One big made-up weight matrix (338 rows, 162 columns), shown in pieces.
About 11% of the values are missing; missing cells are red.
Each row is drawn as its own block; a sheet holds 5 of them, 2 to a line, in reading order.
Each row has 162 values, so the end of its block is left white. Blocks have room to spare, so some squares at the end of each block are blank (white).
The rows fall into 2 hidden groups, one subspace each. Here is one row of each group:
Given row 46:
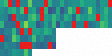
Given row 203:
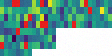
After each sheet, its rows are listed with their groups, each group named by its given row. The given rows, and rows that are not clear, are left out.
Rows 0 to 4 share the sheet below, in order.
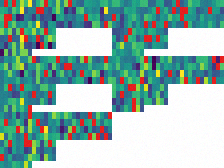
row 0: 203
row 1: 46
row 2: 203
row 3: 46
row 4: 46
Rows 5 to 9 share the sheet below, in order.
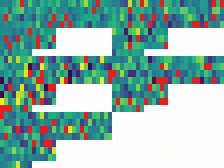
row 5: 203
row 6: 203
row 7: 46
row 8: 203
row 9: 46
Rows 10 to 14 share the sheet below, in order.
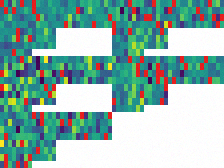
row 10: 46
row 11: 46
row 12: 203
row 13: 46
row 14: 203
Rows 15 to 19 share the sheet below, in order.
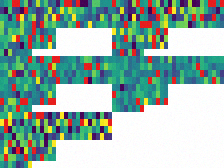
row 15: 203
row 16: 203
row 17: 203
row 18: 46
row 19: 46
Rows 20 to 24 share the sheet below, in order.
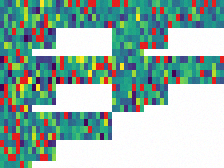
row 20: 46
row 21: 46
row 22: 46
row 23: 203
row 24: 46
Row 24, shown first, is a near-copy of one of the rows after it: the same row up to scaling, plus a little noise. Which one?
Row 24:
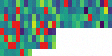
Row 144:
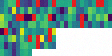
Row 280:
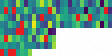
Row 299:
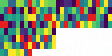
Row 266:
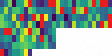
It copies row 280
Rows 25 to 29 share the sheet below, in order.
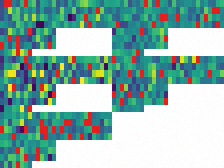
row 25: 46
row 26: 46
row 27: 46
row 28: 203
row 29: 203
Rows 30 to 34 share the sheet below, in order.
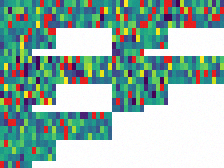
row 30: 203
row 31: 46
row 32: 203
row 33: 46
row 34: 203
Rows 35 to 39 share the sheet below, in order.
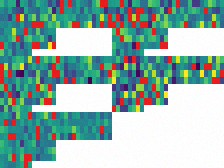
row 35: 203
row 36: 203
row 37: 203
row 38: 46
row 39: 46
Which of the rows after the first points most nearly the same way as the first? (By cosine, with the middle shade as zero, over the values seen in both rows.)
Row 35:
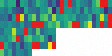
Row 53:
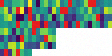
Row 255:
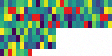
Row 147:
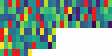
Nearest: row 147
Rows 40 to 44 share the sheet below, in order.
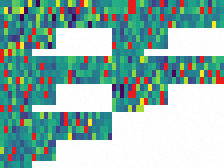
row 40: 203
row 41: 46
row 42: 46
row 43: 46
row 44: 46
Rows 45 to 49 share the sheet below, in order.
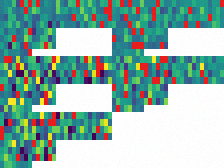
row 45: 46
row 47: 203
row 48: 46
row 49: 46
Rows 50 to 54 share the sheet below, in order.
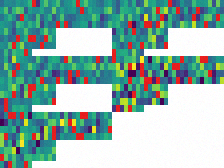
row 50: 203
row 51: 46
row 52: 46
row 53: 203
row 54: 203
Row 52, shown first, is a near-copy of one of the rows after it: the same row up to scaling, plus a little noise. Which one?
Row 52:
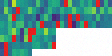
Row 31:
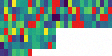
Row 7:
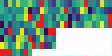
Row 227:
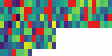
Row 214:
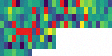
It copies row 31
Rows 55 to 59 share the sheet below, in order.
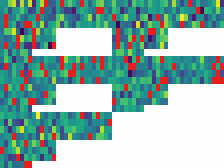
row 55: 203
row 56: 46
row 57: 46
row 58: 203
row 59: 203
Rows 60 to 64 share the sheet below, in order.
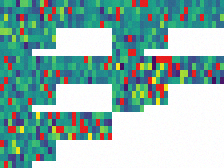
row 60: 203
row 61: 46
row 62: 203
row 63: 46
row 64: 203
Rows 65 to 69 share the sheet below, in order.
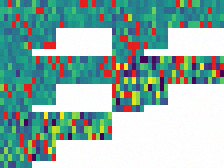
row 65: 203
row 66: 203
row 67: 203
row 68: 46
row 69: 46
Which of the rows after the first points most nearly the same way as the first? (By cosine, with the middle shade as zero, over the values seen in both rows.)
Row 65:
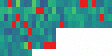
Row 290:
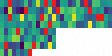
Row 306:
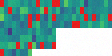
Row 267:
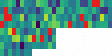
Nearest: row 306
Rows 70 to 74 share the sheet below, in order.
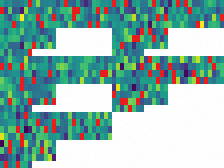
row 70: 203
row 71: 203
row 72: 46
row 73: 203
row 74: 46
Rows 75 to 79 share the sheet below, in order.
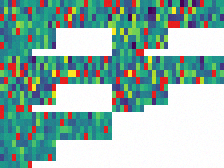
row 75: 46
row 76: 203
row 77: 46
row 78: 203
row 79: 203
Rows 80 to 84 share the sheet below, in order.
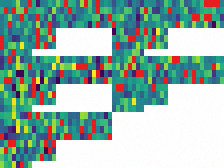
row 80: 203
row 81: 46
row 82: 203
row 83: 203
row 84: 46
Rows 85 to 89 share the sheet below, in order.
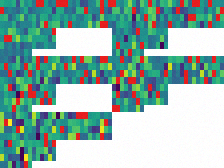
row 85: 203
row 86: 203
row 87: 203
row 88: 46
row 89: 203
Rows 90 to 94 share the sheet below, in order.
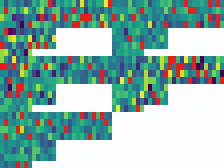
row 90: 46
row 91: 203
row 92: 46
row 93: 46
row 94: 46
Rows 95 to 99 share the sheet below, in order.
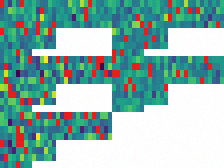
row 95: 46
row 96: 46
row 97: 203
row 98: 46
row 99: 46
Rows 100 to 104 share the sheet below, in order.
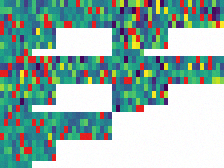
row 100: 203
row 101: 46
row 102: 203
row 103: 46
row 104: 46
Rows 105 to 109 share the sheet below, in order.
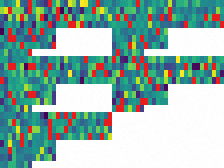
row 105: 203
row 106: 203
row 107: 46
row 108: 46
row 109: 46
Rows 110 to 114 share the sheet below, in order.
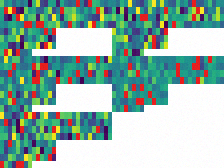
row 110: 203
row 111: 46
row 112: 46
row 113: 203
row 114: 46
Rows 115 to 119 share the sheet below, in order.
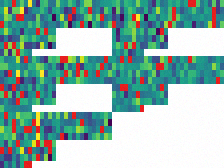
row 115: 203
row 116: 46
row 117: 203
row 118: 203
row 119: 203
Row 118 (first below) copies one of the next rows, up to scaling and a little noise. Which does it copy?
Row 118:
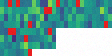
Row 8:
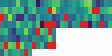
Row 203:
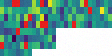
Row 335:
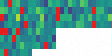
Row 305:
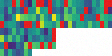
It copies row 203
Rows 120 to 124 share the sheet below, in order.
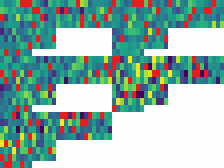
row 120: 203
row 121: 46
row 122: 46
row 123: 46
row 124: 203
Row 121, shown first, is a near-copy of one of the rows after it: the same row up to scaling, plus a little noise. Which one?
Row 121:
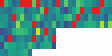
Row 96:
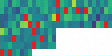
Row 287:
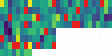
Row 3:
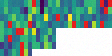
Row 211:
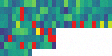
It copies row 211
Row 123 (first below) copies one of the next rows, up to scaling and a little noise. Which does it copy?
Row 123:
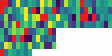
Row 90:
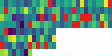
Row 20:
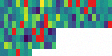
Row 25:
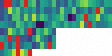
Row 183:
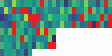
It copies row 20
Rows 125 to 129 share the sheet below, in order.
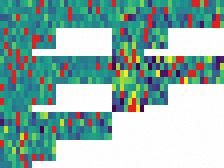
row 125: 46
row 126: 203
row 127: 46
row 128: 46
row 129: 203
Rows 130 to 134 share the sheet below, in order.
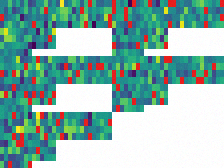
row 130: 46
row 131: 46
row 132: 203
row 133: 203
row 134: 203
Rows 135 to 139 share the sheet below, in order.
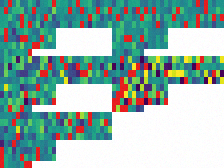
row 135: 203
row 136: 46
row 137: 203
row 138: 46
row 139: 203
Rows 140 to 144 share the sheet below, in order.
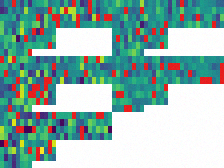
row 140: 203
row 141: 46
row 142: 46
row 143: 203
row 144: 46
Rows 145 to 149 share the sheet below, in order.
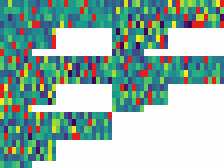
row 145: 46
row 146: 46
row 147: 46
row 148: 46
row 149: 46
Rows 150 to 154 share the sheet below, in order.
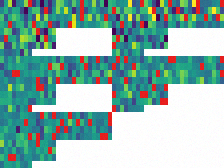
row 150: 46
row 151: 203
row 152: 46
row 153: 203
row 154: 203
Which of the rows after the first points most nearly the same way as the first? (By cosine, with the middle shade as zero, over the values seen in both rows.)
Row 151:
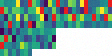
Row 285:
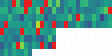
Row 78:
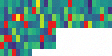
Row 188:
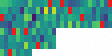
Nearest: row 285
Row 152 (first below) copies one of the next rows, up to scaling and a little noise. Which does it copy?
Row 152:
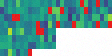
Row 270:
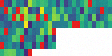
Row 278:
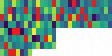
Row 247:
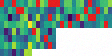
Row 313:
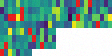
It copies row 313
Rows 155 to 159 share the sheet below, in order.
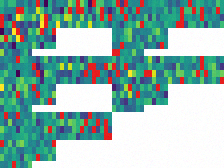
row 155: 203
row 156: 46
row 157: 203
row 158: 203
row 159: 203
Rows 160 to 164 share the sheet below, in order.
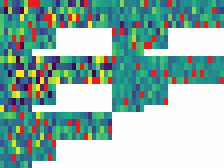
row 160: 203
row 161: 46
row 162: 203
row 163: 46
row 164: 203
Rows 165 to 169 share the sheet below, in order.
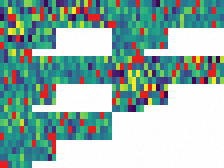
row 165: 46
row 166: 46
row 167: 46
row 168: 46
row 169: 203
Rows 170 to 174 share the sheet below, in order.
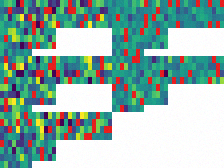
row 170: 203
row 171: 203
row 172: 203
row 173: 46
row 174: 203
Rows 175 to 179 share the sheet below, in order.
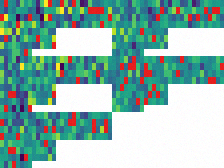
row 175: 203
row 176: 203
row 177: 46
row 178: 46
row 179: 203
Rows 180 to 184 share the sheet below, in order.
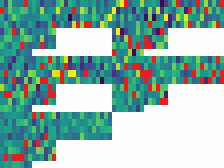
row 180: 46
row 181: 46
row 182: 46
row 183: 46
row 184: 46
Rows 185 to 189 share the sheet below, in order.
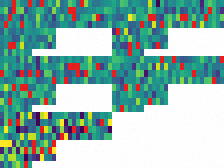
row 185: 203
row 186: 203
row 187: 203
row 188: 46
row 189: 203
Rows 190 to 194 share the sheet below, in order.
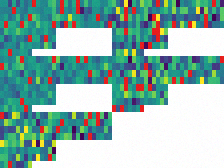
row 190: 46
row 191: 46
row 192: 203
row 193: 203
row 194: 46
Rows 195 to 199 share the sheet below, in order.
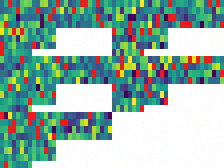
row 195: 203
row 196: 203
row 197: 46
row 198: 203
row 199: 46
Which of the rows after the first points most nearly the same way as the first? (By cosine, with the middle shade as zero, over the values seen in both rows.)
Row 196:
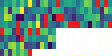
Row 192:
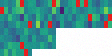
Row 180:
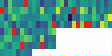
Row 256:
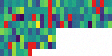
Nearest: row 256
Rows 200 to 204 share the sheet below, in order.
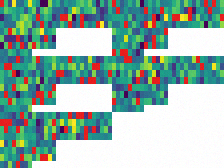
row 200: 46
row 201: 46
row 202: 203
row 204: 203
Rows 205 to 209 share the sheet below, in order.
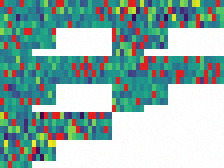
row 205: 203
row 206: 203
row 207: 203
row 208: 203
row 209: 46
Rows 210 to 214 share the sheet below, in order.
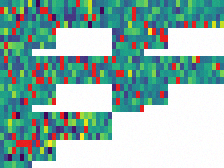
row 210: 203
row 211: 46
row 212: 203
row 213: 203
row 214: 46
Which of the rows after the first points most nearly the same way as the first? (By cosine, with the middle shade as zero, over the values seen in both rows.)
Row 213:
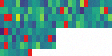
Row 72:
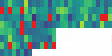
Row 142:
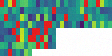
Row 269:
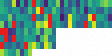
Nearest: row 269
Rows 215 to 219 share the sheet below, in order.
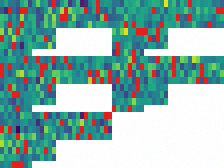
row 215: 203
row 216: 46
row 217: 203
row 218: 203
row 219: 203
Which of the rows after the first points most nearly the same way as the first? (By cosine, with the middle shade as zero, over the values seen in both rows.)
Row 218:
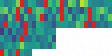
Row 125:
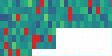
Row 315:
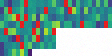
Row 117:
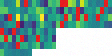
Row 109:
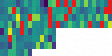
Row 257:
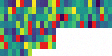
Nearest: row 117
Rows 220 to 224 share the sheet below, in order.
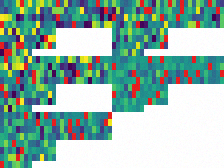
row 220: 203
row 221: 46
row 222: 203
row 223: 203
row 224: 203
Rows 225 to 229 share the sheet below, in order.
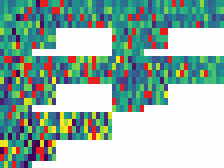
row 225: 203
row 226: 203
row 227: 46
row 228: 46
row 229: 46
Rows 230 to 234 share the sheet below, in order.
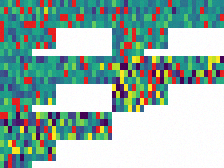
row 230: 46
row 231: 46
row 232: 203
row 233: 46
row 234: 203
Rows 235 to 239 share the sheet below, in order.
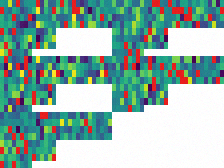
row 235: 46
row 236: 46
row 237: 203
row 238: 46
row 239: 203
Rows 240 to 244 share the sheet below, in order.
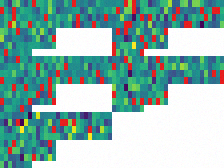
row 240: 46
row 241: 203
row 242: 46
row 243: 203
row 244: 203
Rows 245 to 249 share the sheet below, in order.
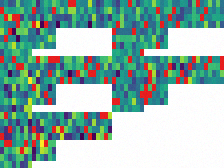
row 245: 203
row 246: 46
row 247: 46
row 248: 203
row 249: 46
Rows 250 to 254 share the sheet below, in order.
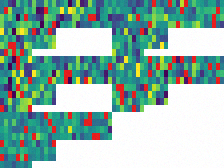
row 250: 203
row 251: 203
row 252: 46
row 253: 46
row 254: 46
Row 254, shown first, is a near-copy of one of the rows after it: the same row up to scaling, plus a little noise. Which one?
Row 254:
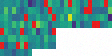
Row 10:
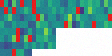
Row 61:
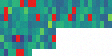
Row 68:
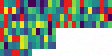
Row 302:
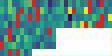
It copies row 68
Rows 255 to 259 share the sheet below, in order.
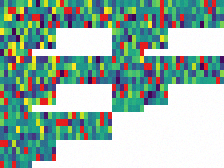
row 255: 203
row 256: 203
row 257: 203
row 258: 46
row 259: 203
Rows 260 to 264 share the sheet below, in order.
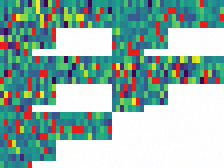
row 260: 203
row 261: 203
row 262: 46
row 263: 203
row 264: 203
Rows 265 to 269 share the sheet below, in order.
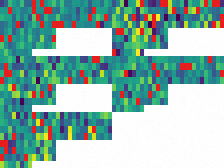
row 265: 46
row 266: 46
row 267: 203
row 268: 203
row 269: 46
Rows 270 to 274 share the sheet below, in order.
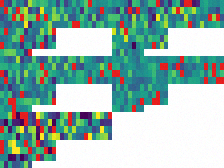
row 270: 46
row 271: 203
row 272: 203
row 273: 203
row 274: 203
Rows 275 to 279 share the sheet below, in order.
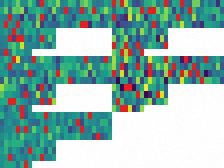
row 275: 203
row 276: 46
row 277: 46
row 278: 46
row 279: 46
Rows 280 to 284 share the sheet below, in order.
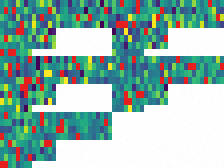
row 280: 46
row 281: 203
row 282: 203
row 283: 46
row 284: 46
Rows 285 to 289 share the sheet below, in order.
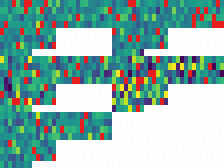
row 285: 203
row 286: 46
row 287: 46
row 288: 203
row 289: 203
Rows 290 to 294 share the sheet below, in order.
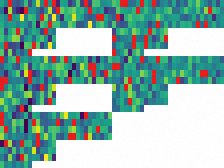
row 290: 203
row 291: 46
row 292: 46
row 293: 46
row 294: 46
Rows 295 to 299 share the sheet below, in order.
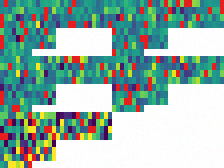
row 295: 203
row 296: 203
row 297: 203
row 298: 203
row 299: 46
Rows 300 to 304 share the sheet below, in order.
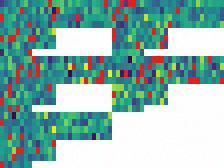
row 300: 46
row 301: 46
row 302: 46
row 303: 203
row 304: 46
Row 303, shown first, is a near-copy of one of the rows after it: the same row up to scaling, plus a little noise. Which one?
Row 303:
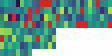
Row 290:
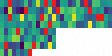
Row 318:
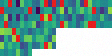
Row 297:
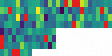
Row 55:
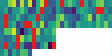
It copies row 318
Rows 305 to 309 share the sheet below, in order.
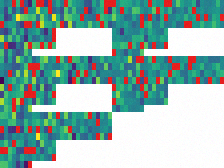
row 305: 203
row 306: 46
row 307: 46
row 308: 46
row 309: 46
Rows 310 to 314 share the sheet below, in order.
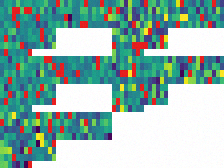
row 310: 46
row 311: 46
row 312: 46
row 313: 46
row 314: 46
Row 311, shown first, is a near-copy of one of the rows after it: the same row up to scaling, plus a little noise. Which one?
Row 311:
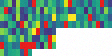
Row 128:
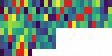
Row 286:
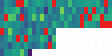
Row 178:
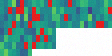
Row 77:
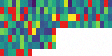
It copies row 77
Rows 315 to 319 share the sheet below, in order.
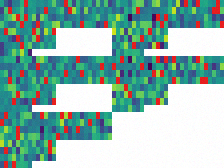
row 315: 46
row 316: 203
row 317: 203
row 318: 203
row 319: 203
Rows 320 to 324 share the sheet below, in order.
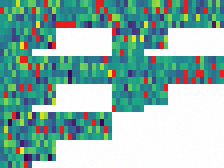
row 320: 203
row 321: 46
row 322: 46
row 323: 203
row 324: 203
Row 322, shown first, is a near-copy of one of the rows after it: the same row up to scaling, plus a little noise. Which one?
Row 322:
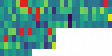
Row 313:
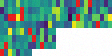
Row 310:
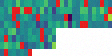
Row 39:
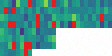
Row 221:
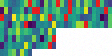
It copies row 310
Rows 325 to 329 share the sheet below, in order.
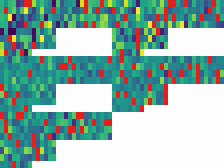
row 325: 46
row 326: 46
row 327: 46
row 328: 46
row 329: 46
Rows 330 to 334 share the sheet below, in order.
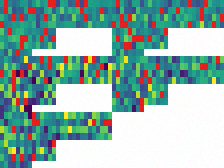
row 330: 203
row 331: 203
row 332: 46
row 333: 46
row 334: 46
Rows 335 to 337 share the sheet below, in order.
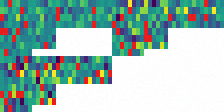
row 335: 203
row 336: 203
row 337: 203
